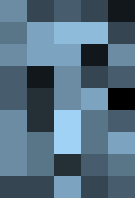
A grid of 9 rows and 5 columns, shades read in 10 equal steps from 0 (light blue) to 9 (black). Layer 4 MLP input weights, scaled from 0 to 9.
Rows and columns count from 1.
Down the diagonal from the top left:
3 2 2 6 9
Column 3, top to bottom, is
5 1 2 3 3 0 0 7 2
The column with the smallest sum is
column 3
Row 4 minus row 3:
2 6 1 -2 2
